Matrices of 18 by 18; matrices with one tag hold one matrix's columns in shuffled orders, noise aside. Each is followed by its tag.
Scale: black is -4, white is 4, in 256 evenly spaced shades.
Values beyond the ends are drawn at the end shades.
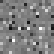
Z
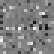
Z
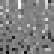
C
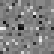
Z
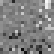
C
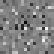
Z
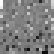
C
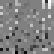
C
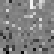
C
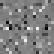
Z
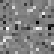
Z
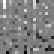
C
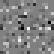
Z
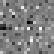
Z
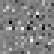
Z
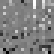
C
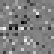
Z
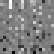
C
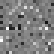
Z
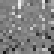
C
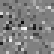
Z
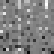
C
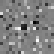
Z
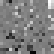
C
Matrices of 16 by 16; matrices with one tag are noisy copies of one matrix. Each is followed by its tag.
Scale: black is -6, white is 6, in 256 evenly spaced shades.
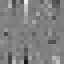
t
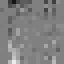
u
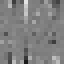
t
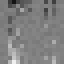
u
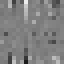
t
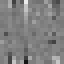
t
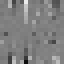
t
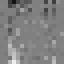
u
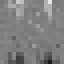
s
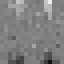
s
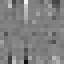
t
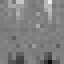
s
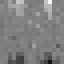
s
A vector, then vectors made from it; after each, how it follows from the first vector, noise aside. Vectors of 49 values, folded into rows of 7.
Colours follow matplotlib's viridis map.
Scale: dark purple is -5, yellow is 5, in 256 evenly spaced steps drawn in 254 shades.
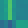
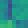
negated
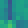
negated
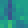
negated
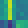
scaled up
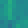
shrunk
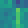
reversed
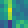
scaled up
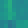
shrunk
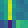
scaled up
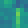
reversed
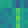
reversed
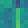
reversed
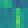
reversed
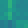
shrunk
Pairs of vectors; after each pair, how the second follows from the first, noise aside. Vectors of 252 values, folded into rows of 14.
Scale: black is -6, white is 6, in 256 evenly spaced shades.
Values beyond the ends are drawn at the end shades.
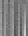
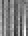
scaled up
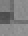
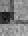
scaled up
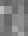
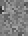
sign-scrambled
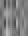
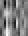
scaled up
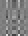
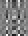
scaled up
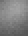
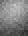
scaled up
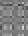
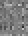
sign-scrambled
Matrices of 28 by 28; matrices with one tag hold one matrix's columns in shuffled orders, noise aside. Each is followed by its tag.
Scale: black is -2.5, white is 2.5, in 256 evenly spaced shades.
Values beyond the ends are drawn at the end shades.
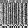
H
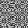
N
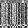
H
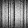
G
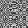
N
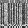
H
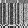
H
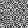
N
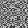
N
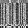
H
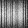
G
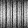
G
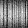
G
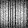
G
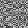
N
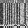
H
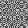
N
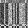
H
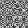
N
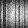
G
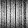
G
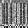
H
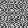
N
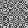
N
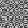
N
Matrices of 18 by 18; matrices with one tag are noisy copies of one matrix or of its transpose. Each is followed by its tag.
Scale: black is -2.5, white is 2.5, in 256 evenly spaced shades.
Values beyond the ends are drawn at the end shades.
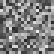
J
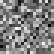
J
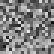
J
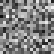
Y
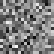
J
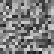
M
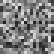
M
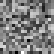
M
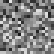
J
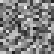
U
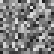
U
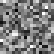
U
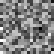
U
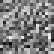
M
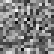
M
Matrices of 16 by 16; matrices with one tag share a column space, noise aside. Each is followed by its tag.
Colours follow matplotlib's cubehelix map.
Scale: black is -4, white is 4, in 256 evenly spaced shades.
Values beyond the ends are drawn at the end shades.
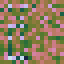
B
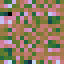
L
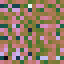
B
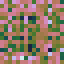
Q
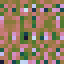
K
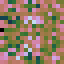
Q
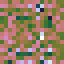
K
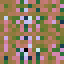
Q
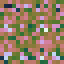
B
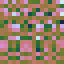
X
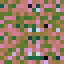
B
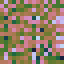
Q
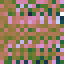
L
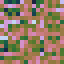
X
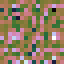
K
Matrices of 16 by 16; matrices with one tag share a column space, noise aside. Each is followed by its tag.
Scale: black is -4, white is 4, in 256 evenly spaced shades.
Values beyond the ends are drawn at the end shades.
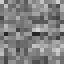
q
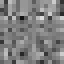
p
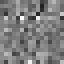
p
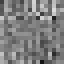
p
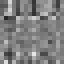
p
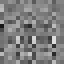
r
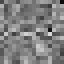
q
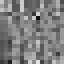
p
